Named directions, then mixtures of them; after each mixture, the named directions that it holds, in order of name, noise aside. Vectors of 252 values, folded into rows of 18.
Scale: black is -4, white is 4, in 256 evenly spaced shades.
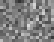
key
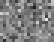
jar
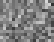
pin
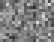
jar, pin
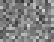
key, pin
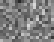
key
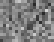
key, pin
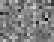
jar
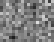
jar, pin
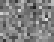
jar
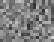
key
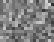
pin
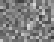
key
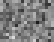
jar, pin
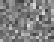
key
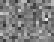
jar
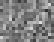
key, pin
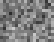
pin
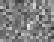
key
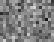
jar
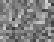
pin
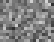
pin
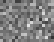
jar, key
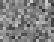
key, pin
